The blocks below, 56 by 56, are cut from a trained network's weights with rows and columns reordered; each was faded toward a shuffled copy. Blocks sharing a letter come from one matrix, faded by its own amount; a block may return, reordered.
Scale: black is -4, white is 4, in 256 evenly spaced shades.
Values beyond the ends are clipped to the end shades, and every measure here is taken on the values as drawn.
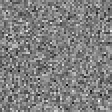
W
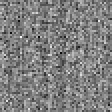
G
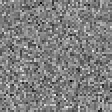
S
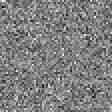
S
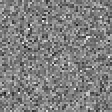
W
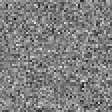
S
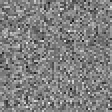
W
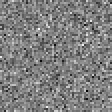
W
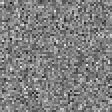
S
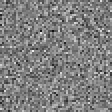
S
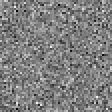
W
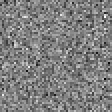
W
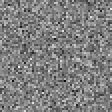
S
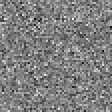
W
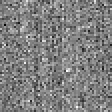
G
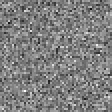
S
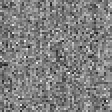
G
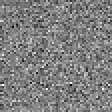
W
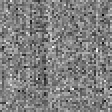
G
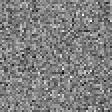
W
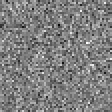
S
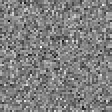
S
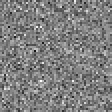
W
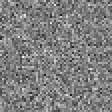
W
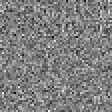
W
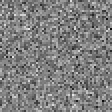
W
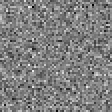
W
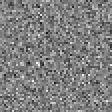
W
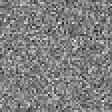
S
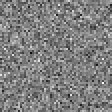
S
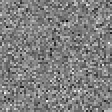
S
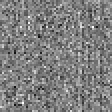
G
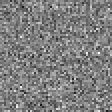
S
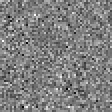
W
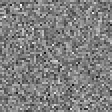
S
